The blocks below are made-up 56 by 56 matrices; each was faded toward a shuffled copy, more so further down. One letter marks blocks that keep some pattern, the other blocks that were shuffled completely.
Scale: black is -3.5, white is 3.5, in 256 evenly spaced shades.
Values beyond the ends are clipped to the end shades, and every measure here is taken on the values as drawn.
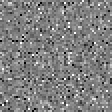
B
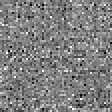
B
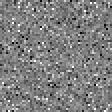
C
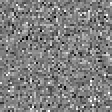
B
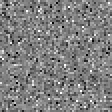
C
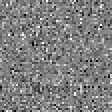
B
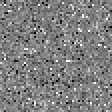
C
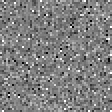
C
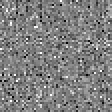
B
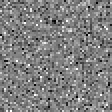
C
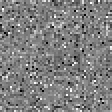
B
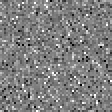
C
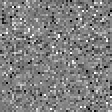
B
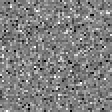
C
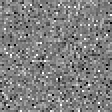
C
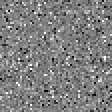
C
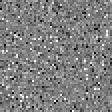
C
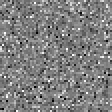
C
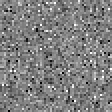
B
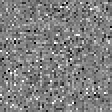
B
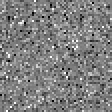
B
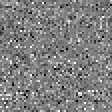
B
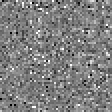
B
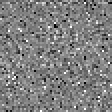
B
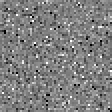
C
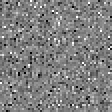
B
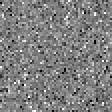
C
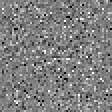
B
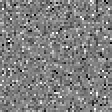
B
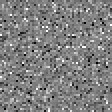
C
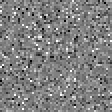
B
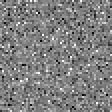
C
